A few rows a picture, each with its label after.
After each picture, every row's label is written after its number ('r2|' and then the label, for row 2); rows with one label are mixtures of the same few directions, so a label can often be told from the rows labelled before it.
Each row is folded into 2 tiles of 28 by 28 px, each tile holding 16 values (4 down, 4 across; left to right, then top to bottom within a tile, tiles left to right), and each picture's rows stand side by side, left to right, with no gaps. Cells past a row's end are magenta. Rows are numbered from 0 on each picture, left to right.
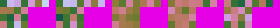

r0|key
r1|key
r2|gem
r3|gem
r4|key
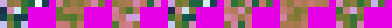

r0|gem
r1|gem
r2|gem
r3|gem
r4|key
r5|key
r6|gem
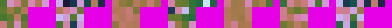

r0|key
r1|key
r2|key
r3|gem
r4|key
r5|gem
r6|key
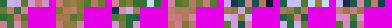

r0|key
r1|gem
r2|gem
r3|key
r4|key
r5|key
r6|key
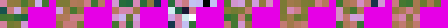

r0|gem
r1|gem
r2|key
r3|gem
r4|key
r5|gem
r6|gem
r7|key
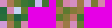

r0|gem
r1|key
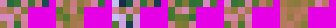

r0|key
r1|gem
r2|key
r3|gem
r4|key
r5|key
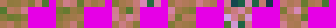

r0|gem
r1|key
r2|gem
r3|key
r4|key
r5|gem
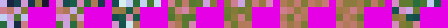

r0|key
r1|key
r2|key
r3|gem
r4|key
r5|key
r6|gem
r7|gem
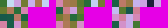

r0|key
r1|gem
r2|gem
